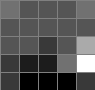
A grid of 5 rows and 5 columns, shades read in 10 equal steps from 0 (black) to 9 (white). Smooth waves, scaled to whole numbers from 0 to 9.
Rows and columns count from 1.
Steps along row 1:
down same same up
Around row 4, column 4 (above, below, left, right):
3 0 1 9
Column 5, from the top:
4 3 6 9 2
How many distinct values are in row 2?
1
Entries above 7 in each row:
0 0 0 1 0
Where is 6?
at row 3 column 5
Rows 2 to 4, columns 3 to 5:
3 3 3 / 2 3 6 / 1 4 9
